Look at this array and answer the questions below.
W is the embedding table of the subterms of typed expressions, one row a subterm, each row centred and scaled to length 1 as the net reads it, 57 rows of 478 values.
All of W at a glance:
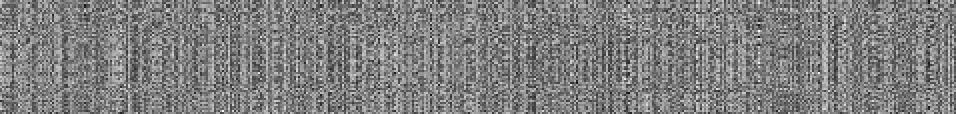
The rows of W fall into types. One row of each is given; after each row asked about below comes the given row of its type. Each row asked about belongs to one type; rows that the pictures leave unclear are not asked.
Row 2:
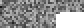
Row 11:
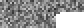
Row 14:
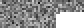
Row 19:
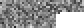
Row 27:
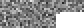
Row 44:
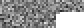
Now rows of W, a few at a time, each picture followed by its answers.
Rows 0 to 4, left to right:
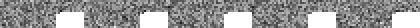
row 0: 2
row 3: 2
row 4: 44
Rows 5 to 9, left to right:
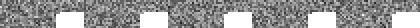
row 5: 44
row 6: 27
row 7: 2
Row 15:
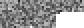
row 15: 19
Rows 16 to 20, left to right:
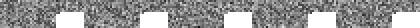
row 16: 11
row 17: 14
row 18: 27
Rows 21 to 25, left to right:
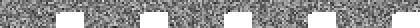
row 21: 27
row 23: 2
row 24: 11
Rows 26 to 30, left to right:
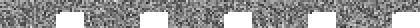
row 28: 11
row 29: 19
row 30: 14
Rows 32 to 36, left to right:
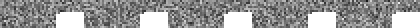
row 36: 14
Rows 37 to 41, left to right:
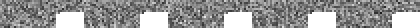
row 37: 14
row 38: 19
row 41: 44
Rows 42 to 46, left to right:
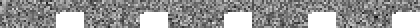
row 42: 27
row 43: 2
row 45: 27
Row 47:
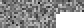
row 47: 14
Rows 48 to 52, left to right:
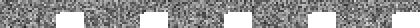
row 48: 2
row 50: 14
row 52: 14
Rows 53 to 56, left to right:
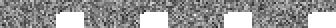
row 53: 2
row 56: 11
